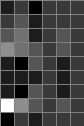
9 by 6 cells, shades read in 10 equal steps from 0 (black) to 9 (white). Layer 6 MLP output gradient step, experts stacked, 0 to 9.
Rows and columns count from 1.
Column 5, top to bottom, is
2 2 3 3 1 1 1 3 2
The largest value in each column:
9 5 3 2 3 2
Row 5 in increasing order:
0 1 1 2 2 3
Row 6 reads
1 1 1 2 1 2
